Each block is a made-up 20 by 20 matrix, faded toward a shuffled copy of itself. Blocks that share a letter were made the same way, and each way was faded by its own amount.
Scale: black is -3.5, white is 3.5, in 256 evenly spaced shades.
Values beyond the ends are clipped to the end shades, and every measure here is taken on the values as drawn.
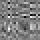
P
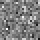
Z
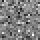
Z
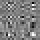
P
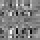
P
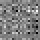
P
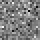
Z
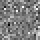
Z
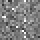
Z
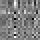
P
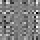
P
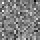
Z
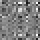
P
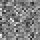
Z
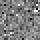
Z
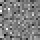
Z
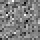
Z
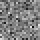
Z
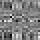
P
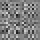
P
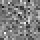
Z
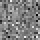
Z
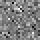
Z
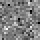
Z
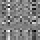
P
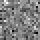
Z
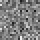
Z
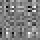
P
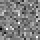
Z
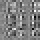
P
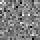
Z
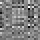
P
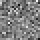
Z
